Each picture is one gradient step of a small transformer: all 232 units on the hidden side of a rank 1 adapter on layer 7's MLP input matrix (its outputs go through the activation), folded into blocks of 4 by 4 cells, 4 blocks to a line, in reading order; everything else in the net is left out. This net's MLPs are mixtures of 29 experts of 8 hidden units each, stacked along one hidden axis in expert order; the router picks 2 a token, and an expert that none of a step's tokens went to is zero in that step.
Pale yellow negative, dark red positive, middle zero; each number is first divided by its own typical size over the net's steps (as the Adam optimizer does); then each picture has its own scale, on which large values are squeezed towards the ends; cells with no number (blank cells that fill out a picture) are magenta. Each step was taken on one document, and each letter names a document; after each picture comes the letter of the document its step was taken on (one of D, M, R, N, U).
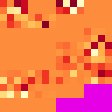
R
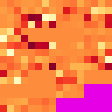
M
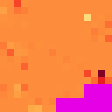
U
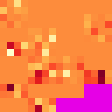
U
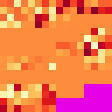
R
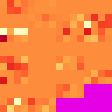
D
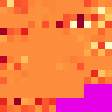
D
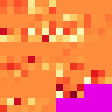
M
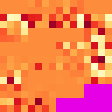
R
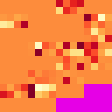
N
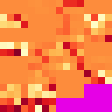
N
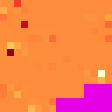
U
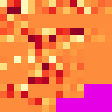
M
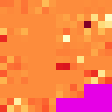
D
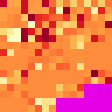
M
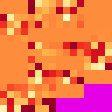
R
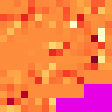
R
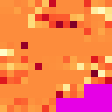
D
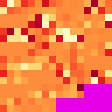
M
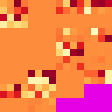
N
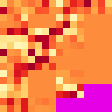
M
